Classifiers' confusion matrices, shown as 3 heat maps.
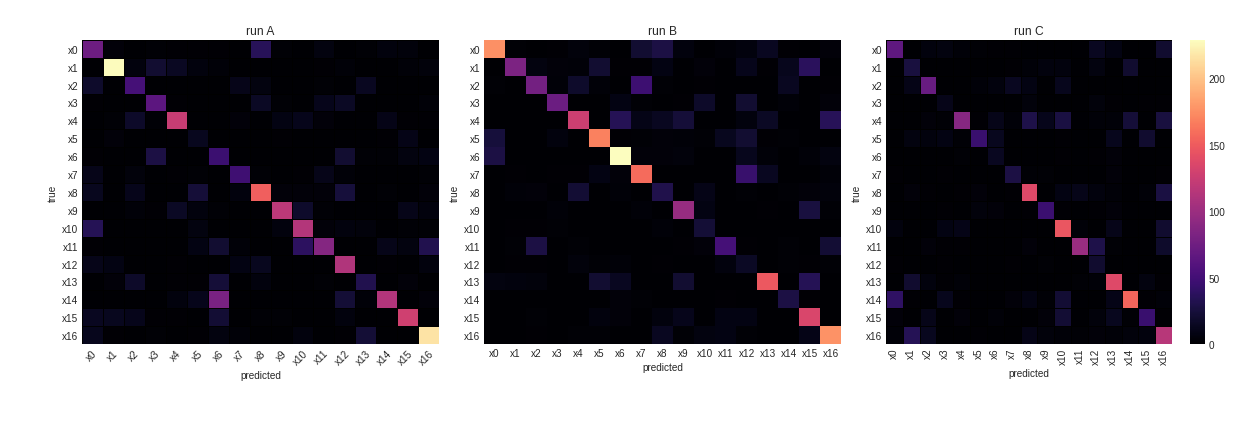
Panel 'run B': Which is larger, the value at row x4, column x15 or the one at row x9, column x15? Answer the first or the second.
the second
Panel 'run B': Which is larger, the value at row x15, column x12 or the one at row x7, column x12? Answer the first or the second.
the second
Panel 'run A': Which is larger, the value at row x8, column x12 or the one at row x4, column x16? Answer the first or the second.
the first
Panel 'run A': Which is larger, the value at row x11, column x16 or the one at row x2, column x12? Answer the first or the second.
the first
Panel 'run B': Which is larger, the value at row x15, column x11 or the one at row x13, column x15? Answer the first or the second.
the second
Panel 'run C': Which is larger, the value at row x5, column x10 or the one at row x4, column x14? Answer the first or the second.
the second
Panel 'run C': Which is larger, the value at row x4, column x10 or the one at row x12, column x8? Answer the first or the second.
the first
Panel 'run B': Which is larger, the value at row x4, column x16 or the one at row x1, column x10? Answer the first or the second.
the first
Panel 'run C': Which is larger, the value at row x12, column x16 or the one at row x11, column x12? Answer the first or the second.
the second
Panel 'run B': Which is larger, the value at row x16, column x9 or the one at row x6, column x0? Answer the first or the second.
the second
